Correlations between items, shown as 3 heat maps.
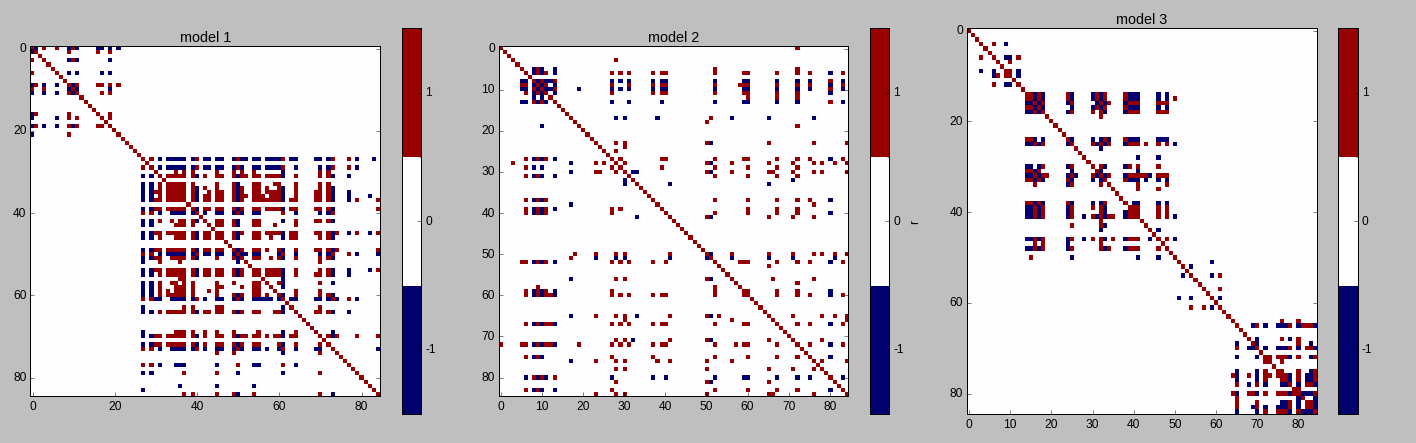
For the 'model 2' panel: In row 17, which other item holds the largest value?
51
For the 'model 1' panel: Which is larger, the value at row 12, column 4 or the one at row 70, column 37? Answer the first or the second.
the second
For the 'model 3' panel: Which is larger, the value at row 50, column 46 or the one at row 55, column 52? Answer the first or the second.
the second
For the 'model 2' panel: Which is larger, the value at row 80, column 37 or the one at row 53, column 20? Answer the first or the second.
the second
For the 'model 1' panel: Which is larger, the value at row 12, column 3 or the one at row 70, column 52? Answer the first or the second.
the second
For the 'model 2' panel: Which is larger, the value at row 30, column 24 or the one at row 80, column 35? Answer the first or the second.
the first
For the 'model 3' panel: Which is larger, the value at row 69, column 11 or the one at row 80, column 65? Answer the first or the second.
the first
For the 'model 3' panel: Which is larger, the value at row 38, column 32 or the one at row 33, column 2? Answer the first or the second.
the second
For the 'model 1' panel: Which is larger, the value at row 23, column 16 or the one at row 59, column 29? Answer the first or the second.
the first
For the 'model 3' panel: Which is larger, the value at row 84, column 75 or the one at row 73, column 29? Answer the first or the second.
the first
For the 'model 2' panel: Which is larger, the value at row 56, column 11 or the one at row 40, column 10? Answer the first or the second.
the first
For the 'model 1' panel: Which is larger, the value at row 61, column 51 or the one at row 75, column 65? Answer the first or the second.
the second
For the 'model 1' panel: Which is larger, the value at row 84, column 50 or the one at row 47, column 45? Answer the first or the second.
the second
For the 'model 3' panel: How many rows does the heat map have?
85
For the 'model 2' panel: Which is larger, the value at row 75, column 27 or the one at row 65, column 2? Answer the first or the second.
the first
